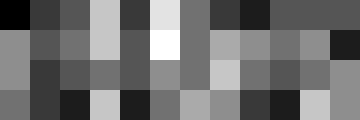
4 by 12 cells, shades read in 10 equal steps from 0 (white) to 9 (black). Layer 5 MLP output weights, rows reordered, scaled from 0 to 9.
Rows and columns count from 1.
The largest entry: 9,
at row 1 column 1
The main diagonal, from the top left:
9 6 6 2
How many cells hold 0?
1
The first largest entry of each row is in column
1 12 2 3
